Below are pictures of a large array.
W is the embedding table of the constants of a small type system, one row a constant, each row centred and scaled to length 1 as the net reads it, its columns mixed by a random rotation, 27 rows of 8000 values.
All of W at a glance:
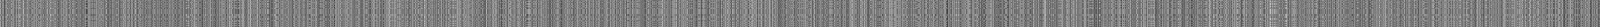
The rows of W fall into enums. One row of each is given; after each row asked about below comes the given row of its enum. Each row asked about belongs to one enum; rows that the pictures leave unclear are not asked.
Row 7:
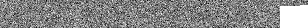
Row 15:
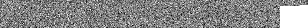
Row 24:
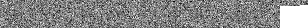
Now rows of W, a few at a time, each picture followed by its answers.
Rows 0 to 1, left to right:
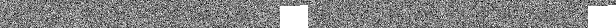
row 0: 7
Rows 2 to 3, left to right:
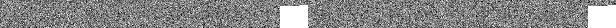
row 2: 15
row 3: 24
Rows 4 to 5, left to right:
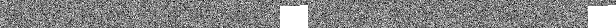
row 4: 24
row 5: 7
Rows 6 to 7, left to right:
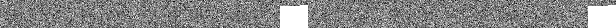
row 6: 24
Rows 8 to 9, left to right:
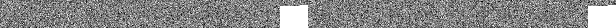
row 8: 15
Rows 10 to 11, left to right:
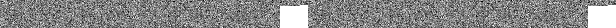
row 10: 24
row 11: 24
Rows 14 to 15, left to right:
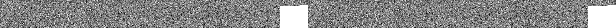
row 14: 15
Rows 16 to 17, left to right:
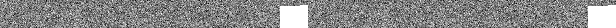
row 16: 7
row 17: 7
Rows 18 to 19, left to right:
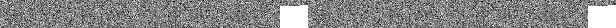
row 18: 24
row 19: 24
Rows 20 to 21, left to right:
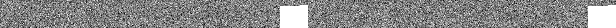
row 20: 15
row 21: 7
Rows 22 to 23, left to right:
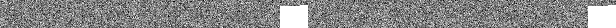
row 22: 24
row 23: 7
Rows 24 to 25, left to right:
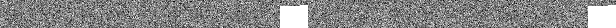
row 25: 7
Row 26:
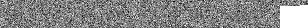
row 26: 24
